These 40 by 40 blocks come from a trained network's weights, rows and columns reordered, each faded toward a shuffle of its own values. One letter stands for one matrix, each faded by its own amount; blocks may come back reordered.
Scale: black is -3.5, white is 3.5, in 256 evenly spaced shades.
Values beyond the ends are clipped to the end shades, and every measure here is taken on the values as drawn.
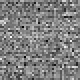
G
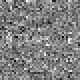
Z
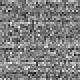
G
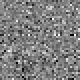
Z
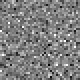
Z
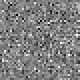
Z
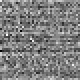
G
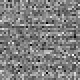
G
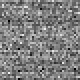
G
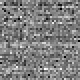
G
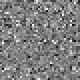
Z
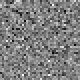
Z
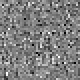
Z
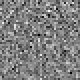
Z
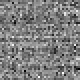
G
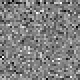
Z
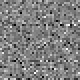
Z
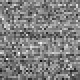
G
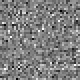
Z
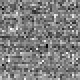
G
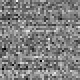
G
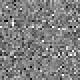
Z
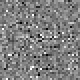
Z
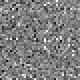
Z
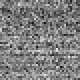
G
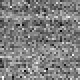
G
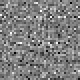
Z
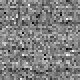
G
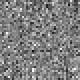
Z
